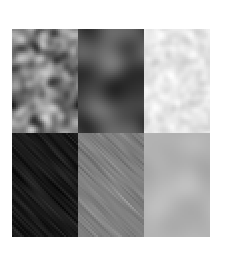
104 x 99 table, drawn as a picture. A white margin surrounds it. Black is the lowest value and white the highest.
It is made of 2 by 3 panels. Panel 1,1: middling, blotchy, strong in contrast. Panel 1,2: low, smooth. Panel 1,3: very high, blotchy, faint in contrast. Panel 2,1: very low, slanting down to the right, faint in contrast. Panel 2,2: middling, slanting down to the right, faint in contrast. Panel 2,3: high, smooth, faint in contrast.
